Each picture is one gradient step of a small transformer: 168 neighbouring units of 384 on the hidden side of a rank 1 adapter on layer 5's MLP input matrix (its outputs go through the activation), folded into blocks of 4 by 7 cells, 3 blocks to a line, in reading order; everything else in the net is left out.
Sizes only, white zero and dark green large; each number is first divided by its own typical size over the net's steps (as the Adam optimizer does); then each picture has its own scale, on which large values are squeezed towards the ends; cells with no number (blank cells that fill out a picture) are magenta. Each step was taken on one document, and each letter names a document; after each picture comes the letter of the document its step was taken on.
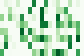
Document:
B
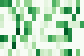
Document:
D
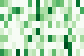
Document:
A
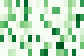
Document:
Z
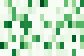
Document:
Z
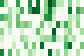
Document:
A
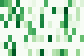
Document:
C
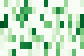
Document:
Z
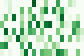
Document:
B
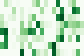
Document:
B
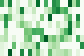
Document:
A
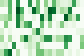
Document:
A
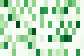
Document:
C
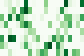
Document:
Z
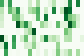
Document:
D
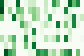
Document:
D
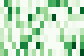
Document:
A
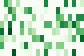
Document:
Z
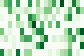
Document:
A
